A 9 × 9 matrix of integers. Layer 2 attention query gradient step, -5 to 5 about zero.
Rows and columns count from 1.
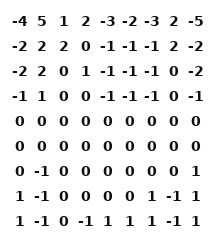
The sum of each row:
-7 -1 -4 -4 0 0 0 1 2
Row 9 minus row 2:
3 -3 -2 -1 2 2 2 -3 3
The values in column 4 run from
-1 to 2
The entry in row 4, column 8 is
0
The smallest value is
-5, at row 1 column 9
